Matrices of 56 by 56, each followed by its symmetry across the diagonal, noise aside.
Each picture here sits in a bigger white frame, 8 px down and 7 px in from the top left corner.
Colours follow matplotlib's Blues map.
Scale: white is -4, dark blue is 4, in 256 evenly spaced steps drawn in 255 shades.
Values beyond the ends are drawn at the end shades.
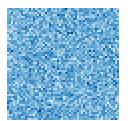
neither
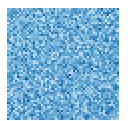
symmetric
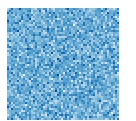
symmetric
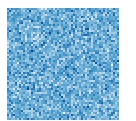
symmetric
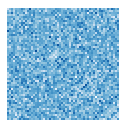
symmetric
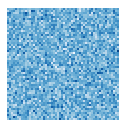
neither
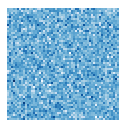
neither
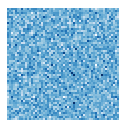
symmetric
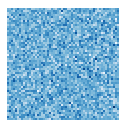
neither
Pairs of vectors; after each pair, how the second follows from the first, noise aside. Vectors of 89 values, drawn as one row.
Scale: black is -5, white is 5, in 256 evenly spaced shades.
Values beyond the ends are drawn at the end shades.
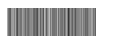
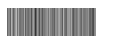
wrapped around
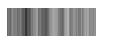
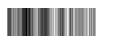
scaled up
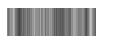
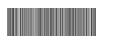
sign-scrambled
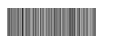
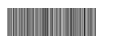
wrapped around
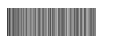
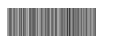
wrapped around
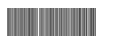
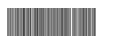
wrapped around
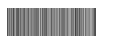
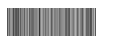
sign-scrambled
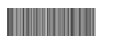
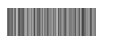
wrapped around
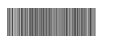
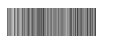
sign-scrambled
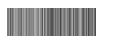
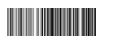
scaled up
